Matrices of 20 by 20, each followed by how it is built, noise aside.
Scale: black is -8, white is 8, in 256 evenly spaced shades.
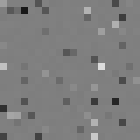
sparse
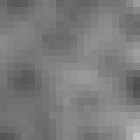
smooth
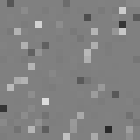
sparse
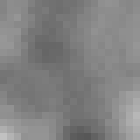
smooth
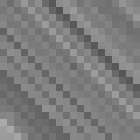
Toeplitz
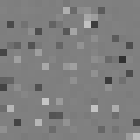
sparse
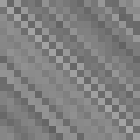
Toeplitz
